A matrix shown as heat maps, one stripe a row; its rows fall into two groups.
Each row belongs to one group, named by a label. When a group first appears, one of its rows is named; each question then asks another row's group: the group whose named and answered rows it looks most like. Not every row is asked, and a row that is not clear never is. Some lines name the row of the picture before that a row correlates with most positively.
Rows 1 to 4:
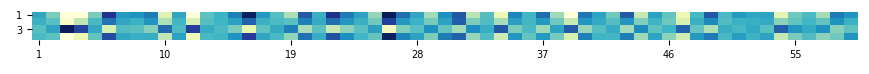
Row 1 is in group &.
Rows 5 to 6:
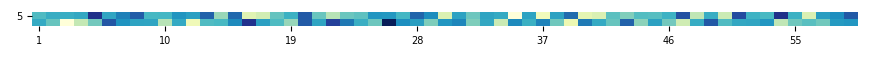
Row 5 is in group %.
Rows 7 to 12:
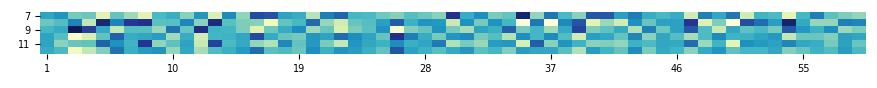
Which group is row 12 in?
&
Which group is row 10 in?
&
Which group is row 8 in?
%
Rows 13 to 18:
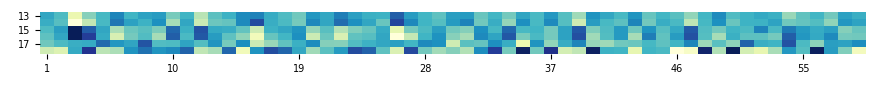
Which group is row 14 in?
&
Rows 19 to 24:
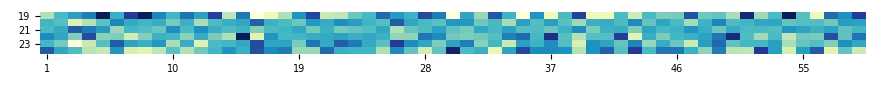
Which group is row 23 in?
&
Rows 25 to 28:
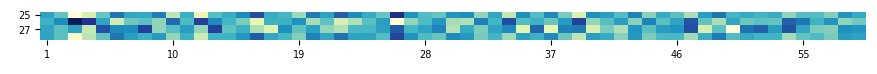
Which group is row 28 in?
&
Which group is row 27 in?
%
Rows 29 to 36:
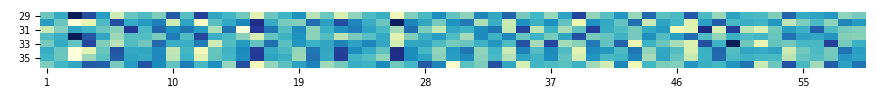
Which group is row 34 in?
&
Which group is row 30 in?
&
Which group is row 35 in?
&
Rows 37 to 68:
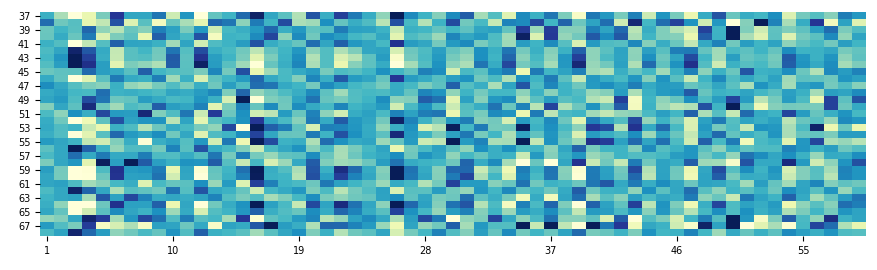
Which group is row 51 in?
%
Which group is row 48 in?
%
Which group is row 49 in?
%
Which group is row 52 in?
&
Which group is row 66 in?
%
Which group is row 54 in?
&
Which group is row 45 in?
%
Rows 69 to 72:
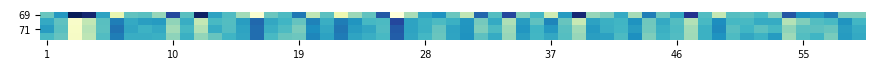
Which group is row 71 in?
&
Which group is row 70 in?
&
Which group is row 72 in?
&
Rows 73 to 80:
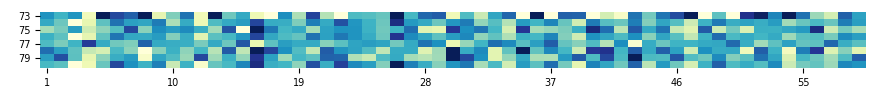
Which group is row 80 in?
&
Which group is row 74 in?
&
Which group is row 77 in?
%
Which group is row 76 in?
&
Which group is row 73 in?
%
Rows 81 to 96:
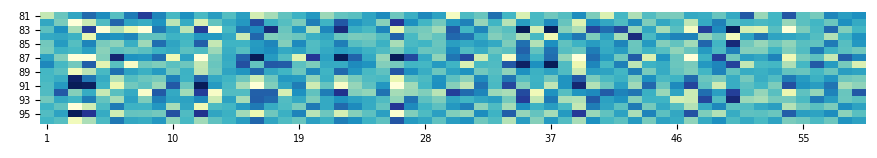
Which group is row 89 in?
&
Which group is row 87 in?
&
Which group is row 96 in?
&
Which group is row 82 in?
&
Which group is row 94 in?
&
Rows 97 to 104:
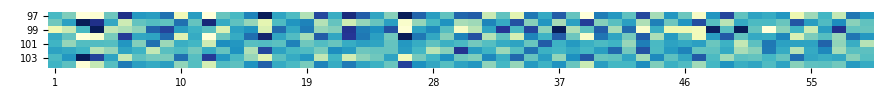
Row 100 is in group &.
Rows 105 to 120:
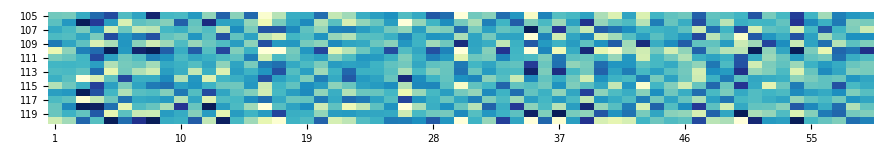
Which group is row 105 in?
%
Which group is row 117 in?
&
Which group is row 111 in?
%
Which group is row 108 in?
%
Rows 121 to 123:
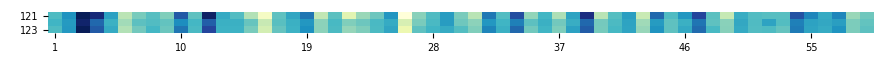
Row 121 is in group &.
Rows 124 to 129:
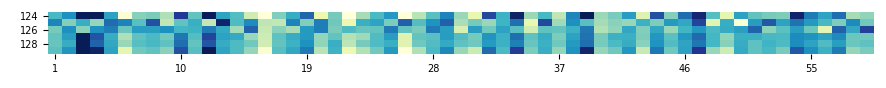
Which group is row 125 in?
%
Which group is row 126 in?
%
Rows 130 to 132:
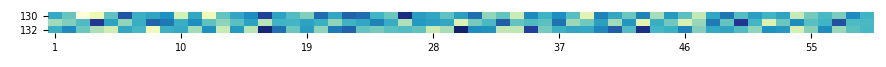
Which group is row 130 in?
&
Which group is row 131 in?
%
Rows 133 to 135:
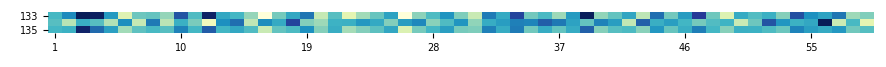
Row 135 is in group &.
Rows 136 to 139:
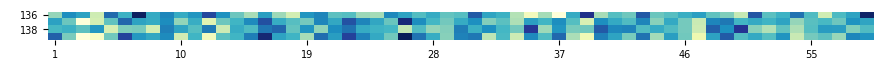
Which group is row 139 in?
&
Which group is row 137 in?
&
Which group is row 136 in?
%
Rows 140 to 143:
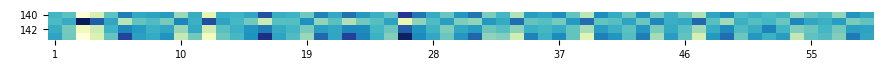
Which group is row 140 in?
&
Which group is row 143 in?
&
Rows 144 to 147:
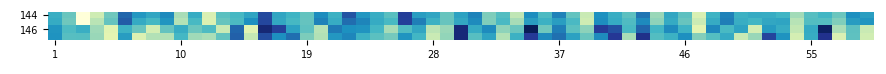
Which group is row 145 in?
&
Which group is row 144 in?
&
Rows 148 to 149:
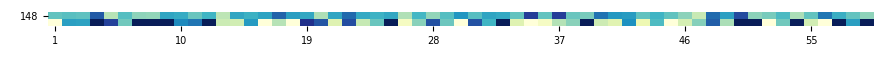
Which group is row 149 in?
%
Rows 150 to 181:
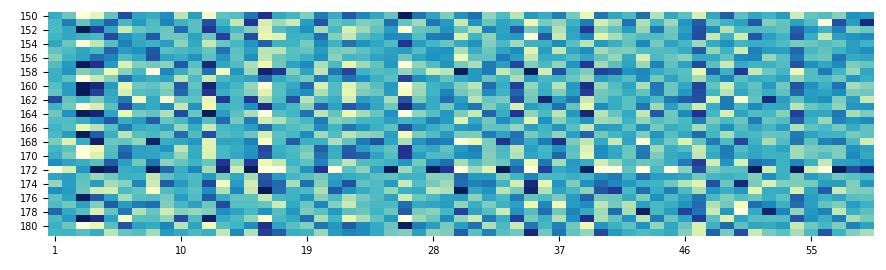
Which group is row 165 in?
%
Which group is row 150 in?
&
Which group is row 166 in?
&
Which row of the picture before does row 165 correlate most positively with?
149
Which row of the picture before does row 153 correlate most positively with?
149
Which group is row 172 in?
%
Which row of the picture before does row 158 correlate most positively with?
148
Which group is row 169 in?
&
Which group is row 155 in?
%
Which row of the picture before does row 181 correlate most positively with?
148
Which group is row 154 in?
&
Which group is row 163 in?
&
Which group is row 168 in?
%
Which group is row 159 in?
&
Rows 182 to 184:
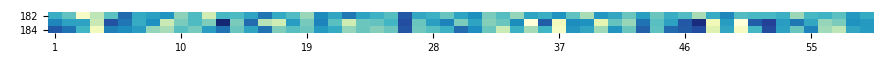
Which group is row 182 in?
&
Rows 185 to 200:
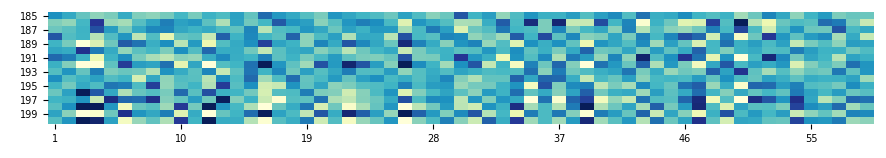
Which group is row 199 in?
&
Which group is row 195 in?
%
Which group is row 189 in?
&
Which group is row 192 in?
&
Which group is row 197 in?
%
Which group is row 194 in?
%
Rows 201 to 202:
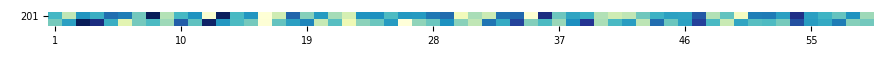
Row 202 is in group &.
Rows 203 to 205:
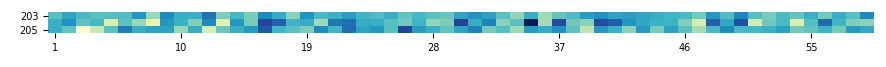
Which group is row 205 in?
&
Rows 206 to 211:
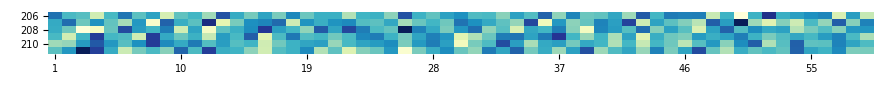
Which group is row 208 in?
&
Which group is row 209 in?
%
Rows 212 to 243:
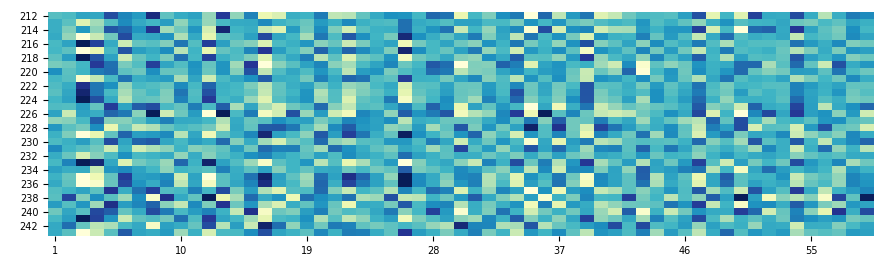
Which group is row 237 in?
%
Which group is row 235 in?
&
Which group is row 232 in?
&
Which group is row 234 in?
%
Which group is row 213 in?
&
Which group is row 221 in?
&
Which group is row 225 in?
%
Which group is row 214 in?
%
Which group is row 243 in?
&
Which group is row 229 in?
&
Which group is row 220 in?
%
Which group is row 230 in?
%
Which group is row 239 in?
%
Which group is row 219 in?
%
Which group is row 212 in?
%
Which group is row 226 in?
%
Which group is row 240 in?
%
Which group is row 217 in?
&
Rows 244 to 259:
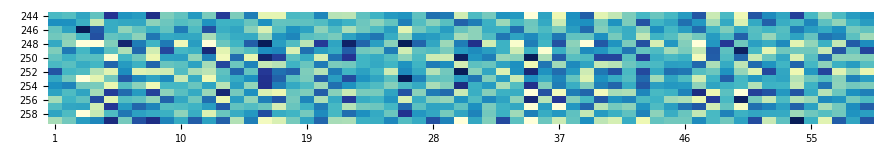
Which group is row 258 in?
&
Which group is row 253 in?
&
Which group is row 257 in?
%
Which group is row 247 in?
%
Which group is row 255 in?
%
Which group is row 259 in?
%
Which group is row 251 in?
%
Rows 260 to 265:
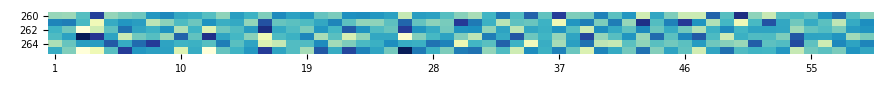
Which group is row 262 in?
&
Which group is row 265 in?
&
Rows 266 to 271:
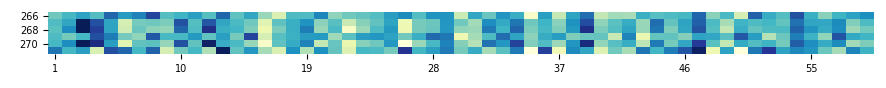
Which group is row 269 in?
%
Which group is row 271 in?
%
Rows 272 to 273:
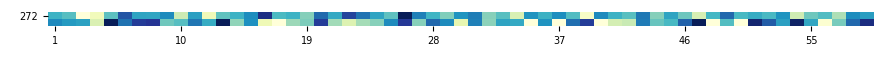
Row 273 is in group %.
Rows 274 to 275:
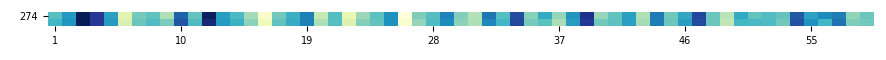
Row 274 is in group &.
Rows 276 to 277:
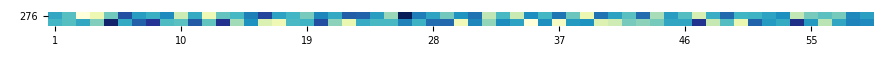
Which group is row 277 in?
%
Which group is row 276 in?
&
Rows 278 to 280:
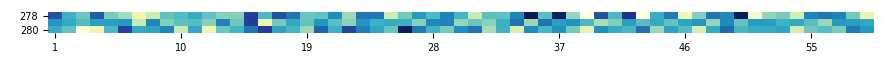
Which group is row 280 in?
&
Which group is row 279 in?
%
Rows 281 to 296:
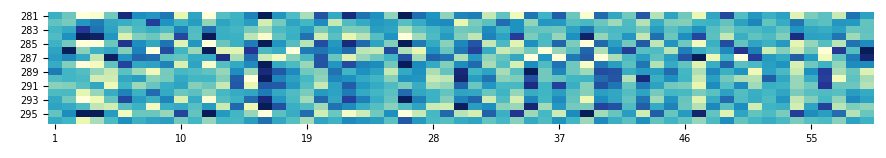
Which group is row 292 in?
&
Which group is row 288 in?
&
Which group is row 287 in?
%
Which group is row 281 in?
&
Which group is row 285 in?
&
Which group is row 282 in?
%
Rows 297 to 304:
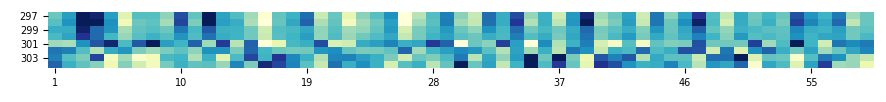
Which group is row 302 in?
%
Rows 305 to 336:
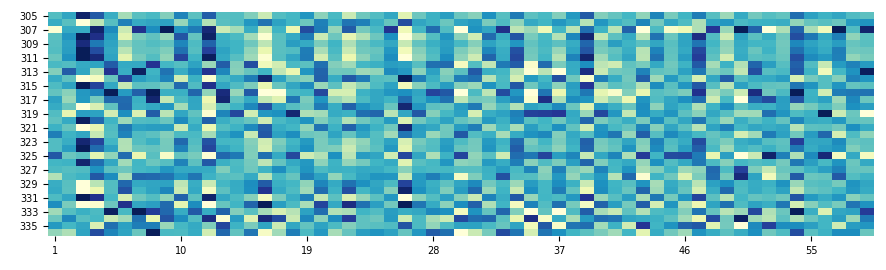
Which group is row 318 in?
&
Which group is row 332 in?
&
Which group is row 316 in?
%
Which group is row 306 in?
&
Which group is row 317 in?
%
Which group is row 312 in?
%
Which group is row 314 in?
&
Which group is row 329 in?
&
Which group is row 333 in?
%
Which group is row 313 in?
%
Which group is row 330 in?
&
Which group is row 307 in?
%
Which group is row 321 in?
&
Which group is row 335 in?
%
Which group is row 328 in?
%
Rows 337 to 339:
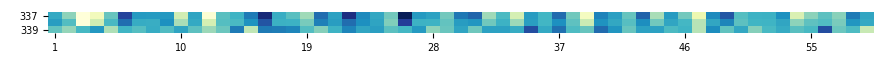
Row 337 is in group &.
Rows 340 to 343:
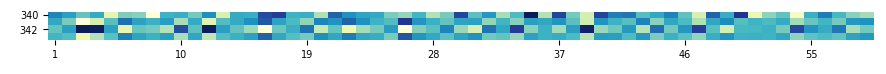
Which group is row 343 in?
&
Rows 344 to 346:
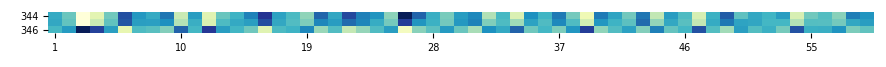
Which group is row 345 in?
&
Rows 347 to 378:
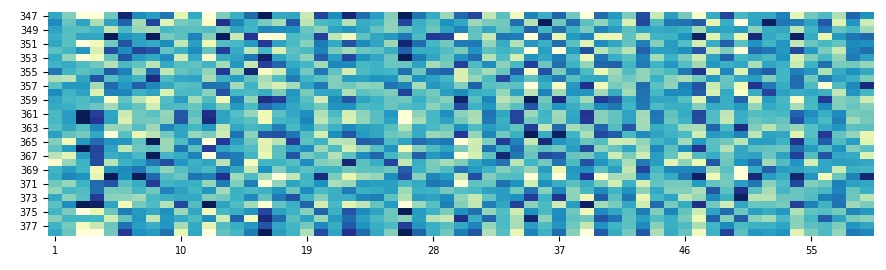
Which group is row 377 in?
&
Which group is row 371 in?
%
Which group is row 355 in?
%
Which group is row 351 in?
&
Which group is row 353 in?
&
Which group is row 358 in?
%
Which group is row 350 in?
%
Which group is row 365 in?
%
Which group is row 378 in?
&
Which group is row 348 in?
%
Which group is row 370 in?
%
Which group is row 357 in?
%
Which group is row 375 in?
&
